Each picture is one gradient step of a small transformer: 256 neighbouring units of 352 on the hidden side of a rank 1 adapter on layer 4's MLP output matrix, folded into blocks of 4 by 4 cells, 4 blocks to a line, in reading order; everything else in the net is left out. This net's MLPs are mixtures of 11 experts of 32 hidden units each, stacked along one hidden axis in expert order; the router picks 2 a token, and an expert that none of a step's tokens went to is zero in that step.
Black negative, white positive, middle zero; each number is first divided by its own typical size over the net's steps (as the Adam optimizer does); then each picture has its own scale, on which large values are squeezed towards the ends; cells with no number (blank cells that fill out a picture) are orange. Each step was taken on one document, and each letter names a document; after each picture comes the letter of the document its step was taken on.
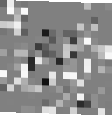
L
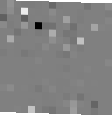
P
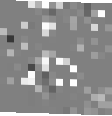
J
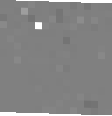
P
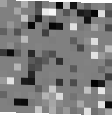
J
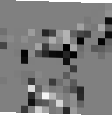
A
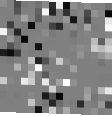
J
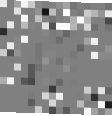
J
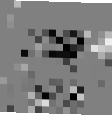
A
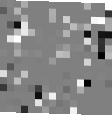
L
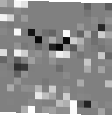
L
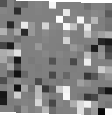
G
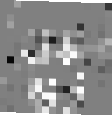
A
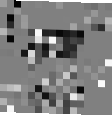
A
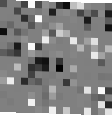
J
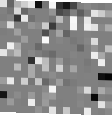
J
